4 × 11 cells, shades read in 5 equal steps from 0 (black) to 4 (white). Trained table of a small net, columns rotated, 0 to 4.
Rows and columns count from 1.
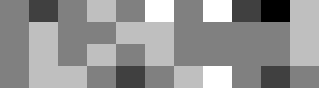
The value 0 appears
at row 1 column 10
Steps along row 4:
up same down down up up up down down up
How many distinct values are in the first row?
5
